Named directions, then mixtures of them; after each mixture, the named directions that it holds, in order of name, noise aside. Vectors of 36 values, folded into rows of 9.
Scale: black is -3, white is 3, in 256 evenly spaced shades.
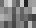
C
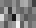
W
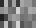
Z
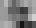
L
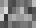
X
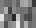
W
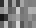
Z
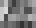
L, X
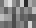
C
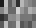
Z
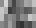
L, X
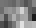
L, X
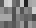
C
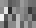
W, X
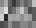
X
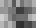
L, Z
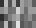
Z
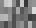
C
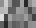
C, X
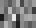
C, W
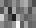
W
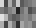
Z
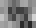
L, W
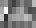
X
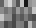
C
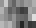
L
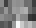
L, W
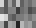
Z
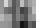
C, L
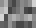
L, X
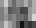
L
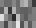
W
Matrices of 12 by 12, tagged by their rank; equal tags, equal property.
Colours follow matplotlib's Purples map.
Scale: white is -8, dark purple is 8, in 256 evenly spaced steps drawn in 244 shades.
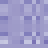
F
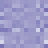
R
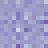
R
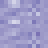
R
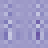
F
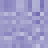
R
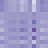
F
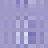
F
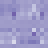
R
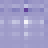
F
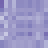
R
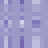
F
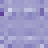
R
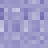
R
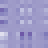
F
